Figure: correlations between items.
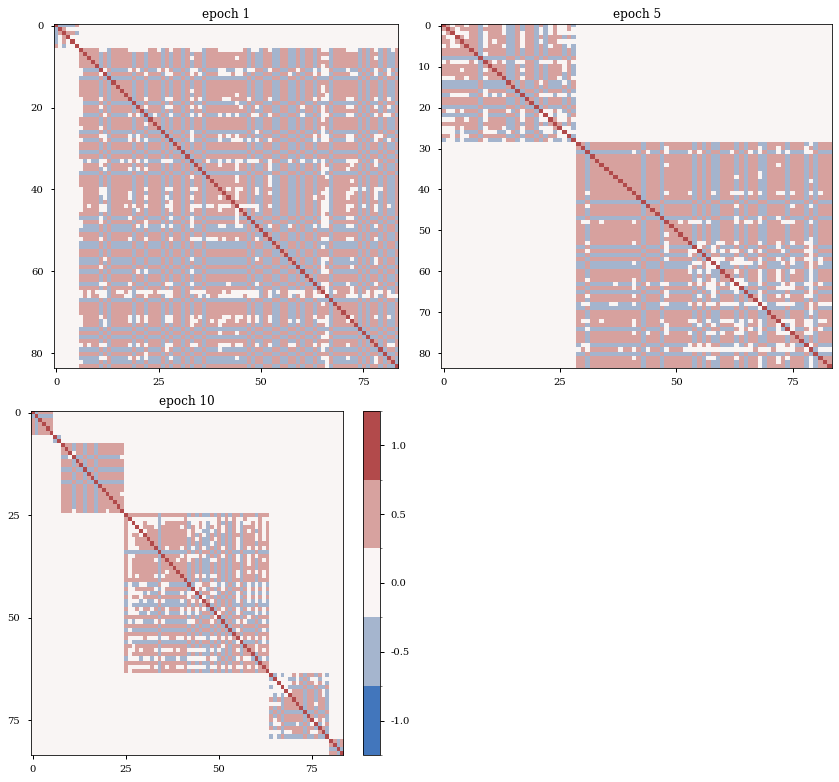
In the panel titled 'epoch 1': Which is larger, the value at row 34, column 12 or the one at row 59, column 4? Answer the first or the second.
the first
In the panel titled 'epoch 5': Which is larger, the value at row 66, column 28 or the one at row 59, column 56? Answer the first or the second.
the second
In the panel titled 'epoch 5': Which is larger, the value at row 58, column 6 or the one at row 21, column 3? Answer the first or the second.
the second
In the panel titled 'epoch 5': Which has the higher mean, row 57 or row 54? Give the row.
57
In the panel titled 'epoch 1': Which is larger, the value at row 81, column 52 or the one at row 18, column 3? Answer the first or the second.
the second
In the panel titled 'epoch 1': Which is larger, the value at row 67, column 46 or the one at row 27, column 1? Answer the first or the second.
the second
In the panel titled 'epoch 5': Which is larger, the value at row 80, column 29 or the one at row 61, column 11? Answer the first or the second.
the second
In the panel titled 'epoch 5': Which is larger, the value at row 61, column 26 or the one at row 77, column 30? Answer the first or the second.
the second
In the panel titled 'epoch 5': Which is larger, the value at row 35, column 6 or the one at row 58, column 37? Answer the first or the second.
the first
